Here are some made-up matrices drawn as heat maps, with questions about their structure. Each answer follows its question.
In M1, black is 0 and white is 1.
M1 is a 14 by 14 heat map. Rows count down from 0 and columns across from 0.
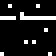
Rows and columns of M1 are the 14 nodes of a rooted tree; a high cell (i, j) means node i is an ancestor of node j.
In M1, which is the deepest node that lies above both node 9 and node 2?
1
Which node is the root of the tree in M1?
4
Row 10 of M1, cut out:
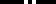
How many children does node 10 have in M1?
2
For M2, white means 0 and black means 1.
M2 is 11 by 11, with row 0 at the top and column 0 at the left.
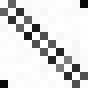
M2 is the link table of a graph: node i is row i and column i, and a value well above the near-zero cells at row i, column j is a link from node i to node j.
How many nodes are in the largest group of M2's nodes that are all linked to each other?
2
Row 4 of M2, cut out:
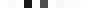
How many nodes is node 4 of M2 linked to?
2
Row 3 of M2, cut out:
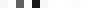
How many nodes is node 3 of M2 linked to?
2
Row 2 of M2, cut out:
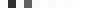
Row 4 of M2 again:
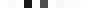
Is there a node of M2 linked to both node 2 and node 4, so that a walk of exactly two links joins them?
yes
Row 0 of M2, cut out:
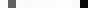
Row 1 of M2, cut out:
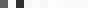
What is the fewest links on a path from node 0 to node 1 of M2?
1
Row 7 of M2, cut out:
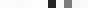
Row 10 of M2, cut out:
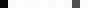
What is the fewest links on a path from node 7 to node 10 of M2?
3
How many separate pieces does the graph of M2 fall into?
1
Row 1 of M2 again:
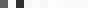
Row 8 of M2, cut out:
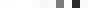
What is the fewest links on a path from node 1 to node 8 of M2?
4
